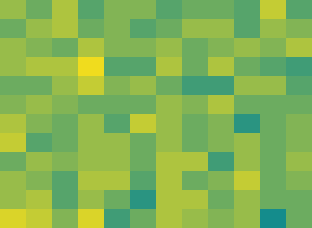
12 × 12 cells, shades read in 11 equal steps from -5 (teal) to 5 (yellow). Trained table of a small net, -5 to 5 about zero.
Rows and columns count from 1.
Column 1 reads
1 -1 1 1 -1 0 2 3 -1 1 1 4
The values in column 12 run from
-3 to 2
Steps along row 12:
down down up down up up down down up down up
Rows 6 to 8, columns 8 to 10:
0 2 -1 | -1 0 -4 | -1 0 1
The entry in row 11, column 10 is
1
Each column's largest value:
4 3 2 5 2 3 2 2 2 3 3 2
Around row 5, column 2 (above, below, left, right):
2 1 -1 1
